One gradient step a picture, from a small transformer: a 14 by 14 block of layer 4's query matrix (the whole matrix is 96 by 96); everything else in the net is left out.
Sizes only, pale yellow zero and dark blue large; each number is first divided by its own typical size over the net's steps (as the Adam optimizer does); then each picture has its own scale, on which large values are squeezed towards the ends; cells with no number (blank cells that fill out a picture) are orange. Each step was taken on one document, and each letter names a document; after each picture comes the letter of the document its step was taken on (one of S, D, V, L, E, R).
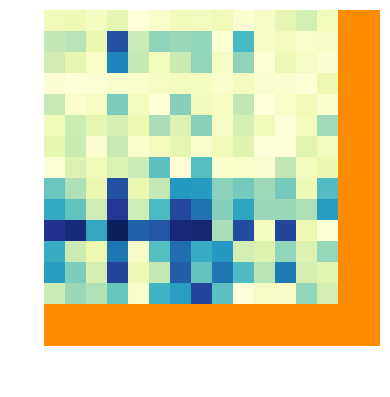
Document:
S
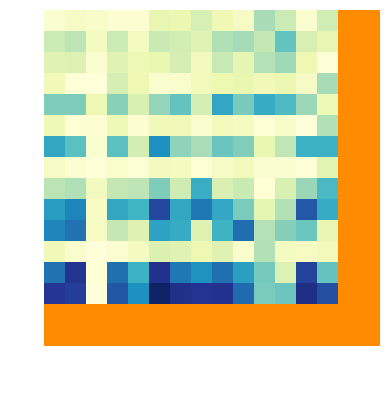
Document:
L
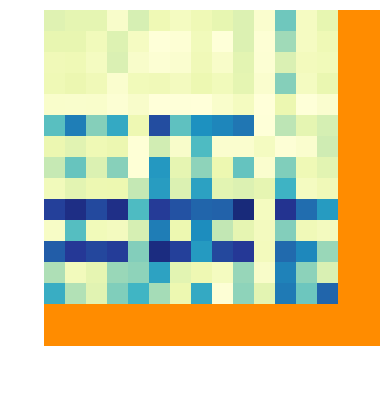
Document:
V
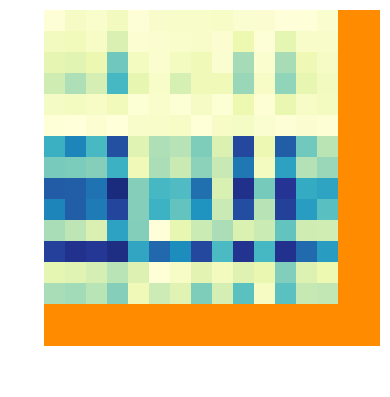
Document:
V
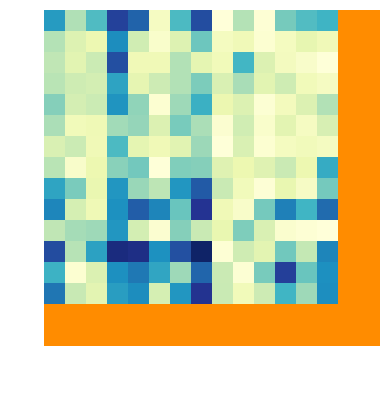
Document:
S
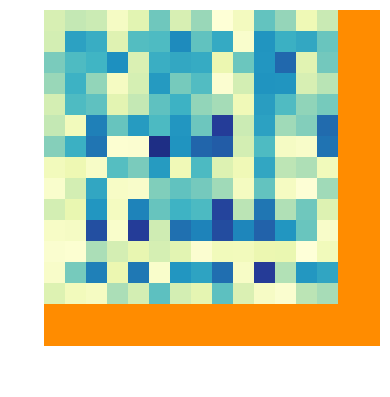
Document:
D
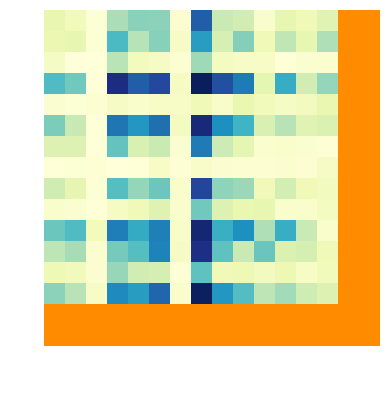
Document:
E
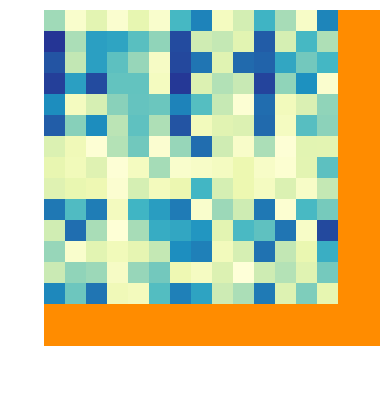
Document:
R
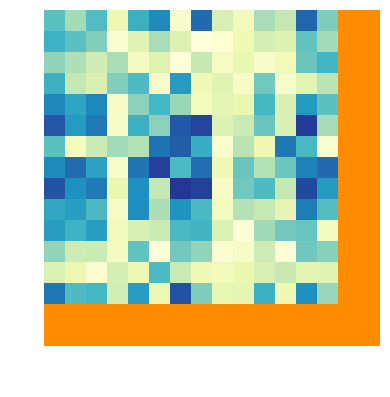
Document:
R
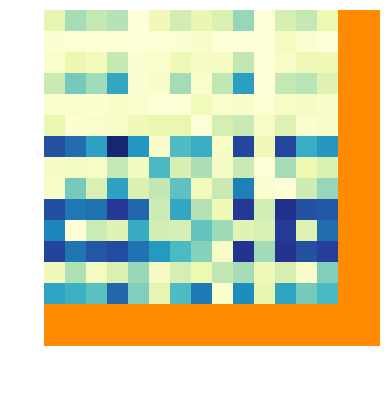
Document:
V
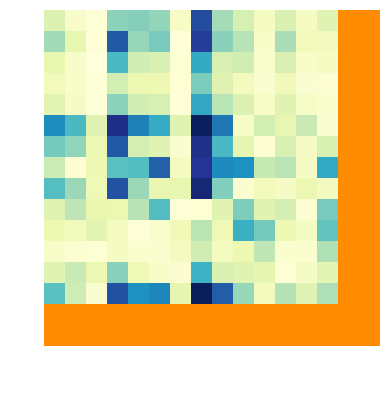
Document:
E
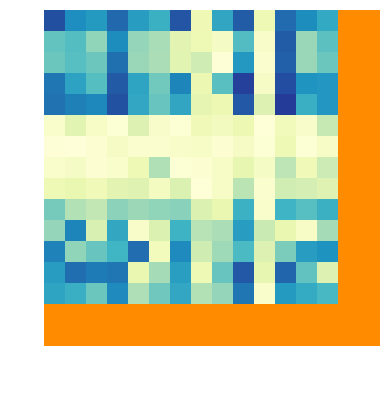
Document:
V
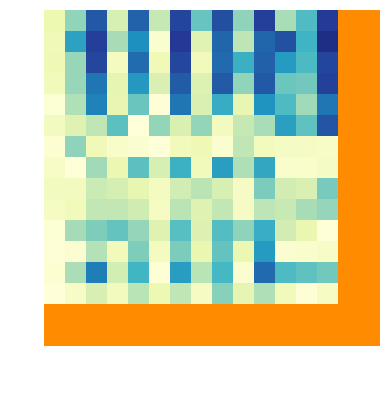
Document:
D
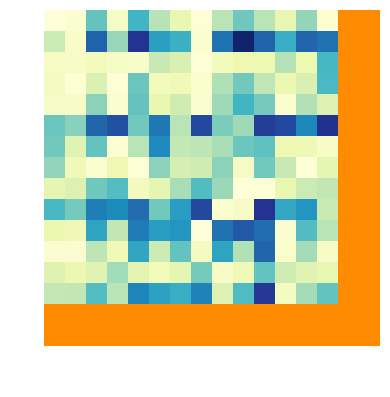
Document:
D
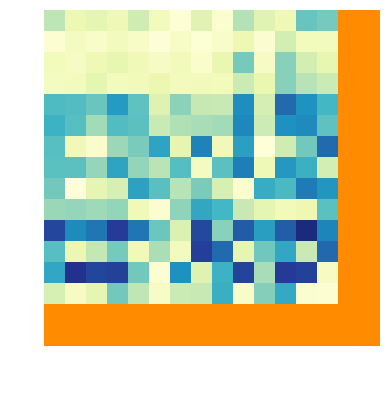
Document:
V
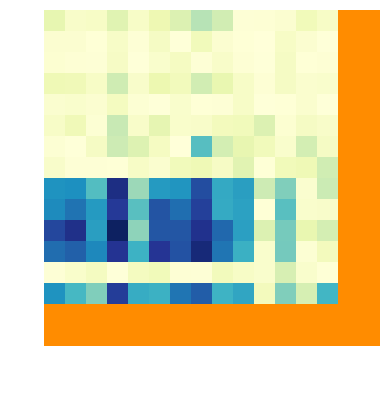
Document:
S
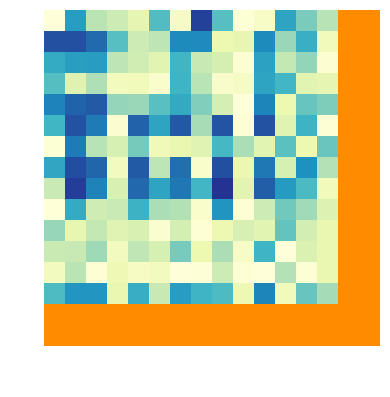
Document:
R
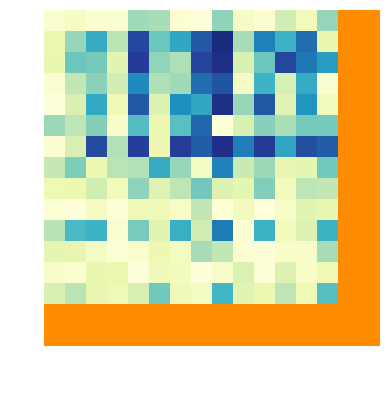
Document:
D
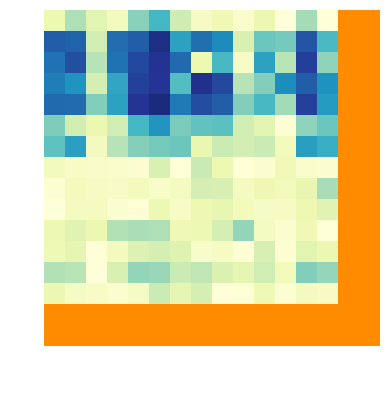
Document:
L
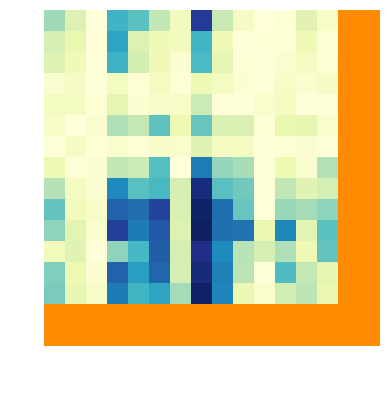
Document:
E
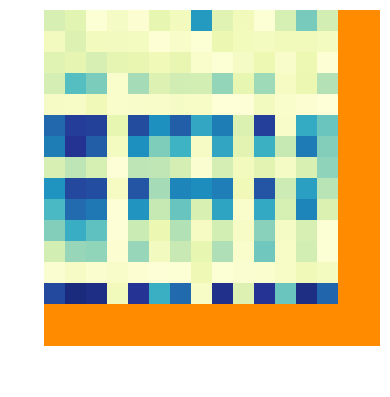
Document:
R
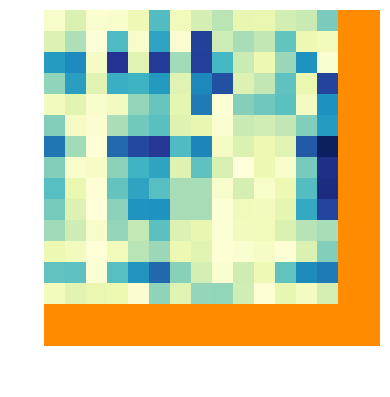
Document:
L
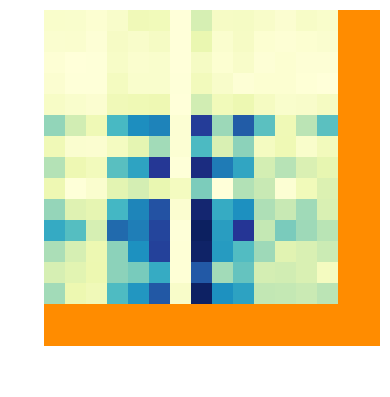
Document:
E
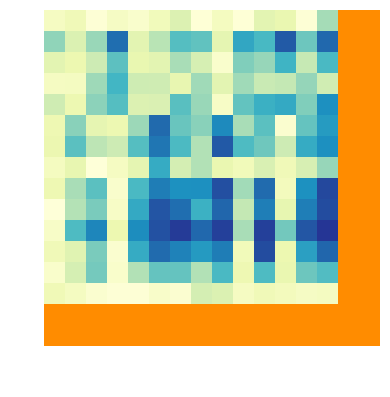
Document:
D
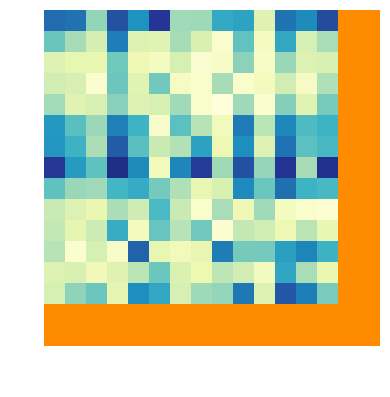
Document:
V
